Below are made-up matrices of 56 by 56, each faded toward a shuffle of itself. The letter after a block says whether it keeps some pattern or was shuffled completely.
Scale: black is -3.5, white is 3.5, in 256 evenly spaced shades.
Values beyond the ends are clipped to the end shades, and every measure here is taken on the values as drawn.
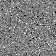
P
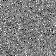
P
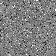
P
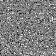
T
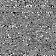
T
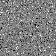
P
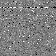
T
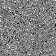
P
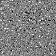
T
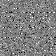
T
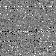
T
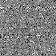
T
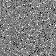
P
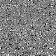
T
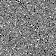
P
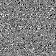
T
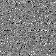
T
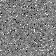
P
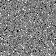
P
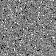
P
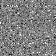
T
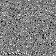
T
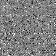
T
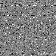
T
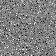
P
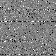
T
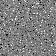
P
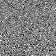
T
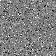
P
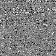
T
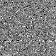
T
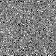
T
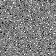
P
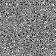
T
